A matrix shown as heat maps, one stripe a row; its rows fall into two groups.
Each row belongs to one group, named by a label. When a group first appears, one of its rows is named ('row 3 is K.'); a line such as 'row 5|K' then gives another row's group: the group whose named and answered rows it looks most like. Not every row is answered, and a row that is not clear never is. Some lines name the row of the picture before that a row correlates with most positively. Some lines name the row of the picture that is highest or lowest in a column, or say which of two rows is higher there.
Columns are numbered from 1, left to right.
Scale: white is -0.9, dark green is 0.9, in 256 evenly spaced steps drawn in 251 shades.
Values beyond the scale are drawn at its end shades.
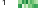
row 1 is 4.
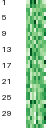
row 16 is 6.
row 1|4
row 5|6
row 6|4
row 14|4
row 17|4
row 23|6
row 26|4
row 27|6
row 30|6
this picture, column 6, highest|31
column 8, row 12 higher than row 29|Yes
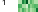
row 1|4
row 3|6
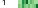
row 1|4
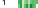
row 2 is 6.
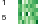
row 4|4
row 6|6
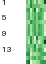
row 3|4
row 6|4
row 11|6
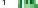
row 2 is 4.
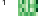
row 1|6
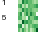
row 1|4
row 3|4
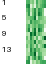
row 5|4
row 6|4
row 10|6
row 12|6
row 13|4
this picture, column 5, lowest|2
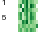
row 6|4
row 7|6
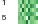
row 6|4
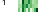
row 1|4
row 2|4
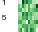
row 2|6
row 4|4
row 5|4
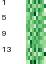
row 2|6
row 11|4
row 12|4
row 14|6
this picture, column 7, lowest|14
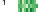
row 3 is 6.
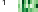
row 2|6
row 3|4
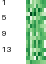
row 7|4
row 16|4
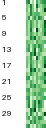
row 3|6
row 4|4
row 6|6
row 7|6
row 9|6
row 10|4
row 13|4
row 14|4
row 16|6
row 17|6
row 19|6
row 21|6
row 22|4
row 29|6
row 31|4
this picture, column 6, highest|8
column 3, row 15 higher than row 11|Yes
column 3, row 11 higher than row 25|Yes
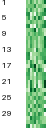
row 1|6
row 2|4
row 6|6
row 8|4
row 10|6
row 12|6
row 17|4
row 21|6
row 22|6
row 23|4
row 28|6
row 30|4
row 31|4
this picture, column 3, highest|23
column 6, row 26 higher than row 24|Yes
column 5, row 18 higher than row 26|Yes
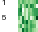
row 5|6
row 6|4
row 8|4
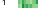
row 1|6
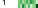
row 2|6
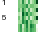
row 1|6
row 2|4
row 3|6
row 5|6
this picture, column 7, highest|7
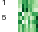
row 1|4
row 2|4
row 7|6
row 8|6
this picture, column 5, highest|3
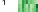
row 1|4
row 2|6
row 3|6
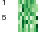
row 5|6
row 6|4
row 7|6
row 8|6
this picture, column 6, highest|3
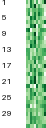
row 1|6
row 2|4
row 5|4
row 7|4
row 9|4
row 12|4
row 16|4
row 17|6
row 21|4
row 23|6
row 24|4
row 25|6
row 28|6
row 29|6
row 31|4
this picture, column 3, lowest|8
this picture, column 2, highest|8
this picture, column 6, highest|22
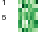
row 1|6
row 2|4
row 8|4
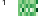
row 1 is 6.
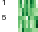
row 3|4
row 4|4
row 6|6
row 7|6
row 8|4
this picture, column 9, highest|5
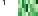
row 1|6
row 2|4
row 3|4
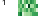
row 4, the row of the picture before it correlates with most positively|4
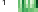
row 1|6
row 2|6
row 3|4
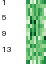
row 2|4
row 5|4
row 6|4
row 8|4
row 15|6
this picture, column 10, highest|10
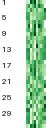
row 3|6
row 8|4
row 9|4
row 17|4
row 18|4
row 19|4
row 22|6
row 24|4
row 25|6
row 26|4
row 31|4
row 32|4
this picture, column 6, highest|12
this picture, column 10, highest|27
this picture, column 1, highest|28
